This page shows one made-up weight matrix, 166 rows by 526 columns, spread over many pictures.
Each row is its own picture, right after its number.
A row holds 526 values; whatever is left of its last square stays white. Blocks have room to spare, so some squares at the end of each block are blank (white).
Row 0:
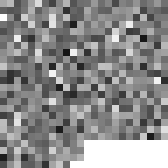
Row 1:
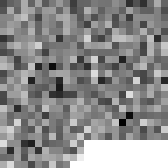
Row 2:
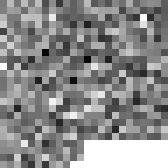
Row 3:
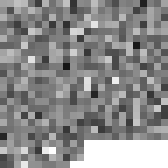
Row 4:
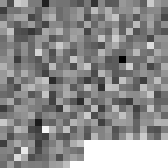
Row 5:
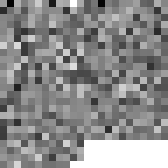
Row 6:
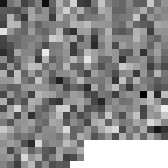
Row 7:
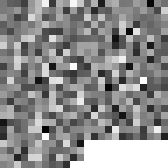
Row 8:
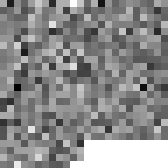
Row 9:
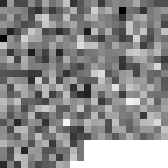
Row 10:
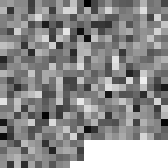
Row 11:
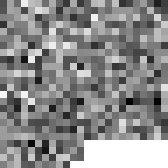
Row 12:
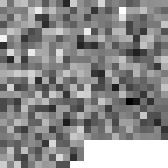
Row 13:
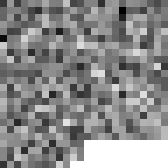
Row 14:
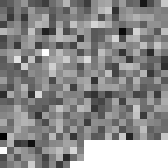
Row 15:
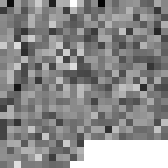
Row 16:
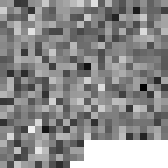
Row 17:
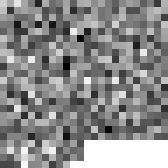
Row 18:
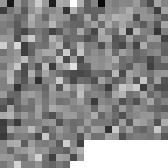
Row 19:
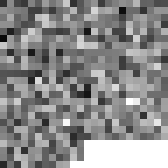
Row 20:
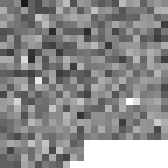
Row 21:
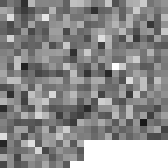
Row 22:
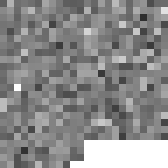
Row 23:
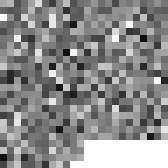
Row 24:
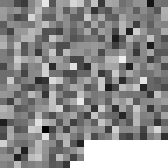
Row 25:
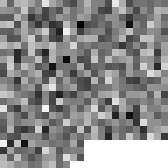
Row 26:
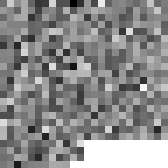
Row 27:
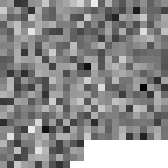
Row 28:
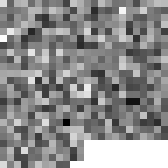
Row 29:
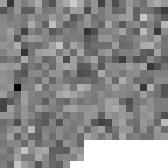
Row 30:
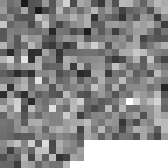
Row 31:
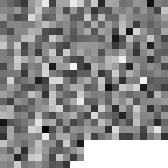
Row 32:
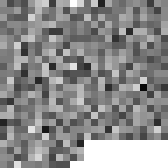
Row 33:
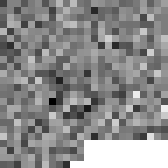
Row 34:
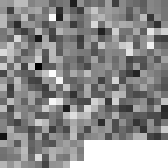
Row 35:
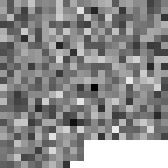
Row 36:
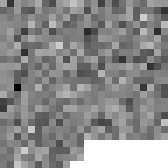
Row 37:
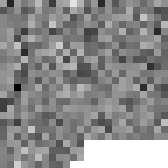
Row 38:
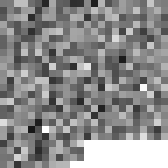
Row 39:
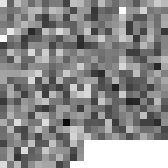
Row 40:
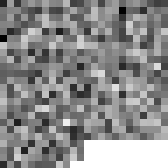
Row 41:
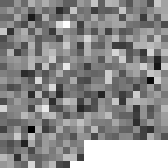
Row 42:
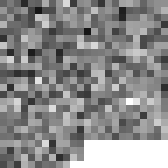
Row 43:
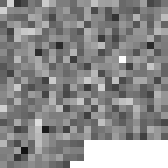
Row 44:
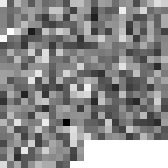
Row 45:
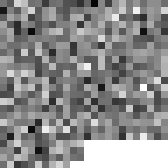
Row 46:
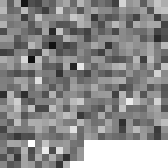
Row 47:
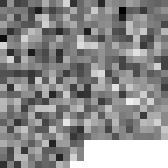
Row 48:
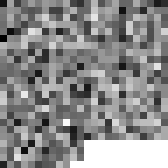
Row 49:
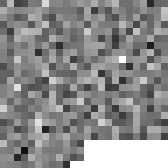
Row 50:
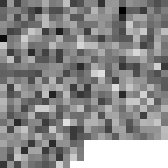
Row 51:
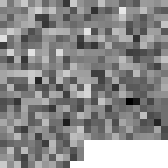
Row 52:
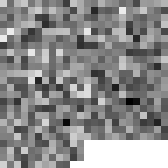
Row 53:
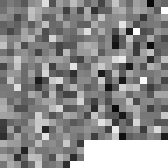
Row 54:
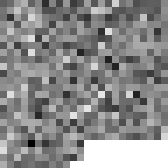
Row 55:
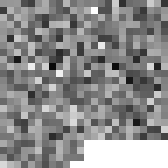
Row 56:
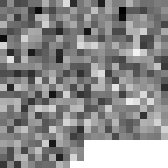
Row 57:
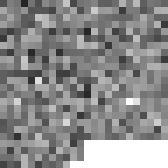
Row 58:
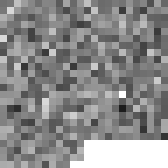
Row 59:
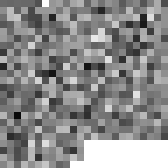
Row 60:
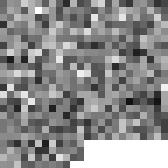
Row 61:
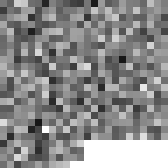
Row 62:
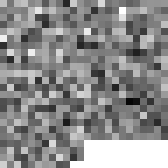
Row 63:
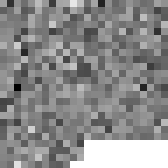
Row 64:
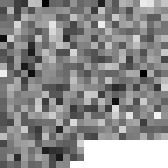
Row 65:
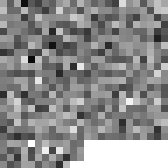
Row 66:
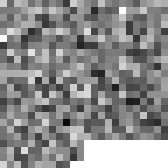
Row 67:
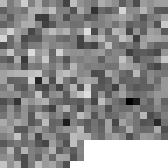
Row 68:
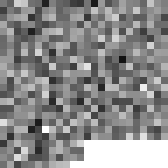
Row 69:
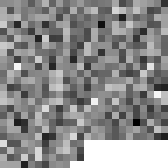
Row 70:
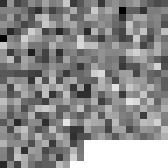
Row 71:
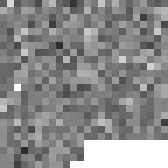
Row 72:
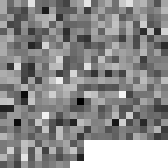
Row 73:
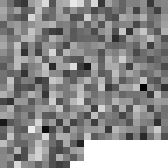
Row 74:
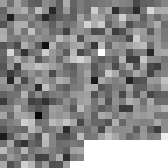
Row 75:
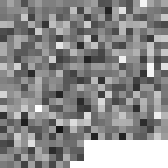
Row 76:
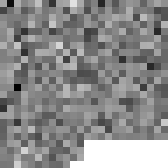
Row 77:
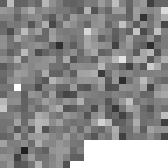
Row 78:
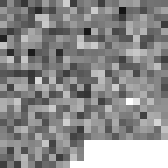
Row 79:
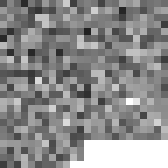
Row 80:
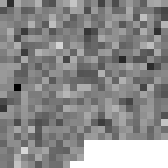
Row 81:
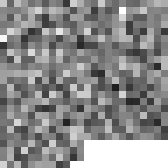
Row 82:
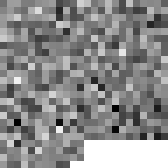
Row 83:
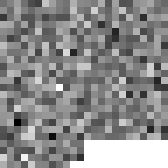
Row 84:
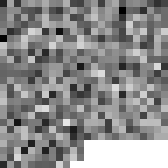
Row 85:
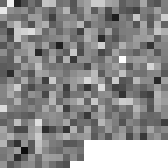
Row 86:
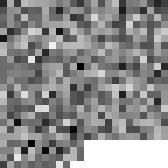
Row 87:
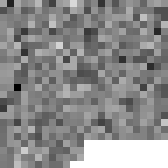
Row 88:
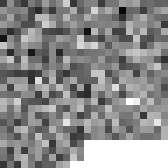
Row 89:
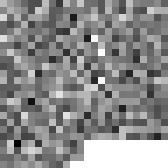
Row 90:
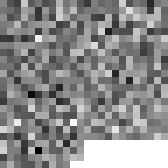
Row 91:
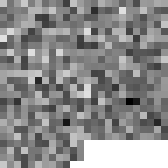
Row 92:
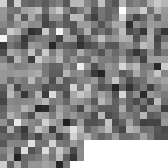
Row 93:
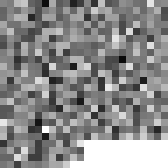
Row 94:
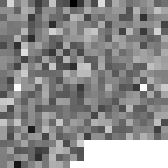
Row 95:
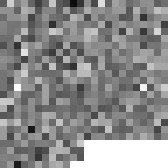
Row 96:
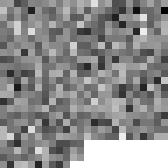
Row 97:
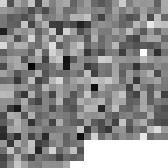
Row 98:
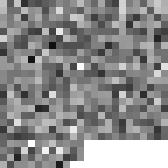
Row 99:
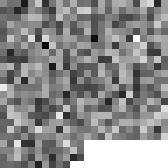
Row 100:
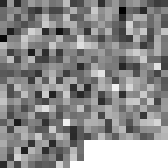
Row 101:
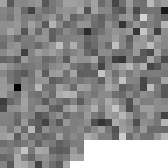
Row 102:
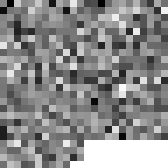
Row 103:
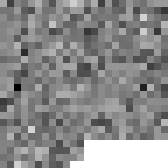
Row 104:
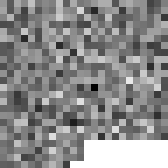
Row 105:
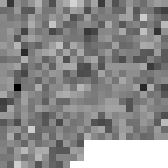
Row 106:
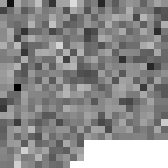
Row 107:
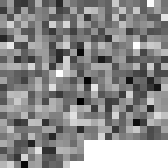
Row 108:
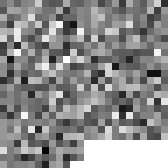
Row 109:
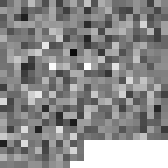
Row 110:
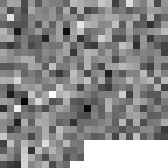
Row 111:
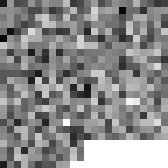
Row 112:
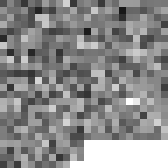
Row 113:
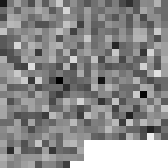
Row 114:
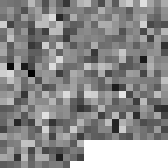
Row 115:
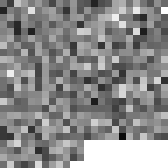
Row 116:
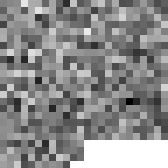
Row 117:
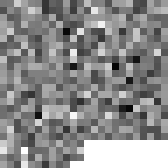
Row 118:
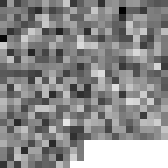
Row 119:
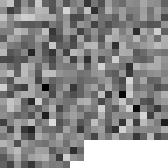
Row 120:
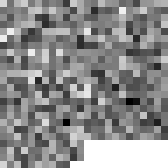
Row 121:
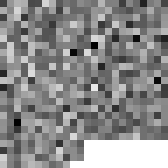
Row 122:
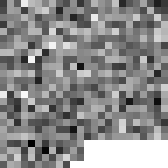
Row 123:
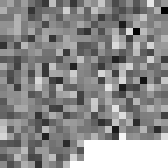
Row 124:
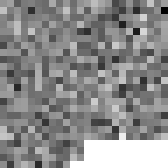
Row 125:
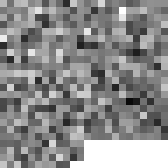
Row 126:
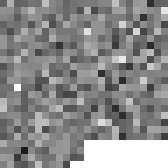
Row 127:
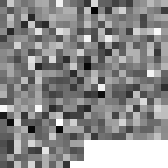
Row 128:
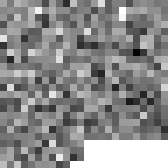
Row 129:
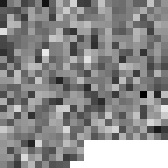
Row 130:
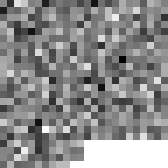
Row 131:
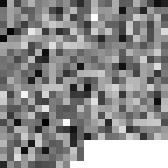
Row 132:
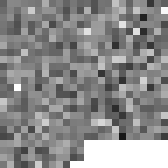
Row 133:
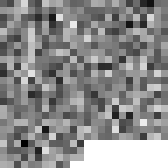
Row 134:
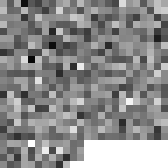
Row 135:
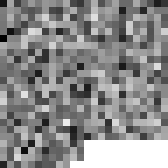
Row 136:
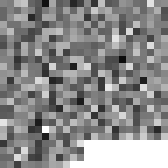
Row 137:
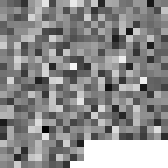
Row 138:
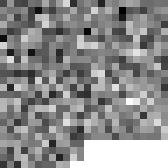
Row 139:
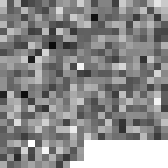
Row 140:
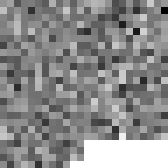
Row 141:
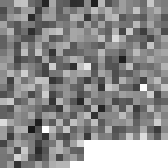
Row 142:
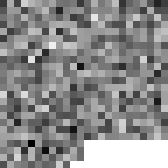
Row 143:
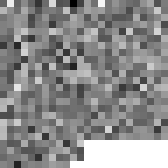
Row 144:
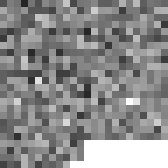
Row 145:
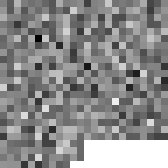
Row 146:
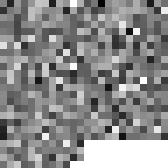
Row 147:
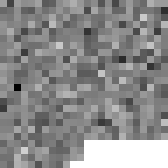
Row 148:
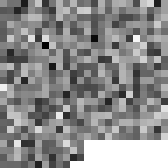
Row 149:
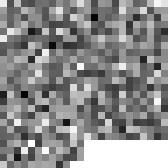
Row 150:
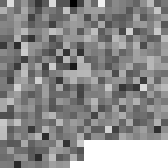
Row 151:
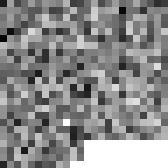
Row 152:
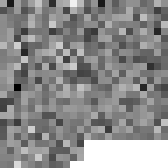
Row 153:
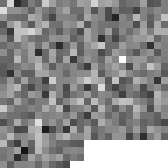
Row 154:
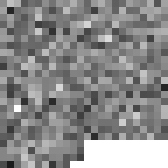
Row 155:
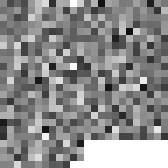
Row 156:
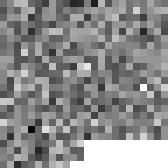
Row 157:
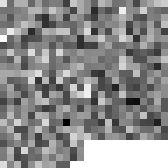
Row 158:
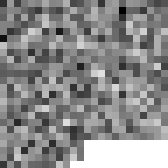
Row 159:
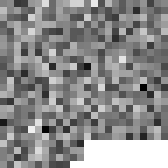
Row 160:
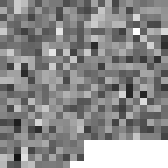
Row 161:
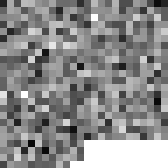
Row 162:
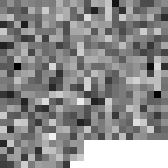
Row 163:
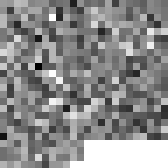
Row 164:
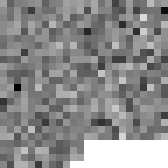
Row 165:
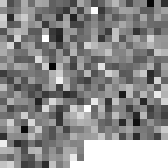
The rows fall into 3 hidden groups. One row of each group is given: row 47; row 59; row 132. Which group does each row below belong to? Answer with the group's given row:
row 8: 132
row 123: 132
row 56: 47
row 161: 47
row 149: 47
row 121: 59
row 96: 132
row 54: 59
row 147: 132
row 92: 47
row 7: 132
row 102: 132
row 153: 132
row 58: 59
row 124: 132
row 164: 132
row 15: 132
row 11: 47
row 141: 132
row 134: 47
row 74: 59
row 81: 47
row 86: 47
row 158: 47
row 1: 59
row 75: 59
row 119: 59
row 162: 59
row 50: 47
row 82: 59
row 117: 59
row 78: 47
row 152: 132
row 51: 47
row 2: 59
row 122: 47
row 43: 132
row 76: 132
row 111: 47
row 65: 47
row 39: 47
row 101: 132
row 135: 47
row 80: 132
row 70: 47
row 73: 132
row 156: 132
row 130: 132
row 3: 59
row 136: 132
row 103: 132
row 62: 47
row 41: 59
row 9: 47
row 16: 132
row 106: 132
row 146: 132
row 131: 47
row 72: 59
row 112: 47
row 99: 59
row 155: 132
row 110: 59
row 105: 132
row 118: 47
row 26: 132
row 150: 132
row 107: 59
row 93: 132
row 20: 47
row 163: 59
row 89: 59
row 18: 132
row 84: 47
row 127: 59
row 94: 132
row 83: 59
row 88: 47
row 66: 47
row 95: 132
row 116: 47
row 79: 47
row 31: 132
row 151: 47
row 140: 132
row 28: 47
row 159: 132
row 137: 132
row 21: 59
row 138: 47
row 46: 47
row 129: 59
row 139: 47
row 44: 47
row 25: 59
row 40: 47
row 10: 59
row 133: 59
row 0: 59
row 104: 59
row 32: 132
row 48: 47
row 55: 59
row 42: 47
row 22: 132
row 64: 59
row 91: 47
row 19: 47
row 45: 132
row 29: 132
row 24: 132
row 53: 132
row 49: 132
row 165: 59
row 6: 59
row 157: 47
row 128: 47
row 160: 59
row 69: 59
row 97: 59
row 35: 59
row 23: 59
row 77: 132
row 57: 47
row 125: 47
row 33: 59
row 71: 132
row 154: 59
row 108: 59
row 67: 47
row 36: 132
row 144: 47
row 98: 47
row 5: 132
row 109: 59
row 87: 132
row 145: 59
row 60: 47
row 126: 132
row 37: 132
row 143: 132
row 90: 59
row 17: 59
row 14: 59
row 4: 132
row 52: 47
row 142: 47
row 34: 59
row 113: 59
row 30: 47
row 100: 47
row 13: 47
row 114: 59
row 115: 132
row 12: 47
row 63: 132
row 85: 132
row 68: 132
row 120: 47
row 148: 59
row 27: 132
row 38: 132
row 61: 132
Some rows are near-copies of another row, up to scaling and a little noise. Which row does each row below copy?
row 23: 0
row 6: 129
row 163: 34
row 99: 148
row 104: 35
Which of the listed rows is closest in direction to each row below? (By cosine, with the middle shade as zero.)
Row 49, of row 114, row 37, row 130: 114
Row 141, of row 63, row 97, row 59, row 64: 64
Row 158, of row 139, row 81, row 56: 56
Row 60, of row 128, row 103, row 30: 128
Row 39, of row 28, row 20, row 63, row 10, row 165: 28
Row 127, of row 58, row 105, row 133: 133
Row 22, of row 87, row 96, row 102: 102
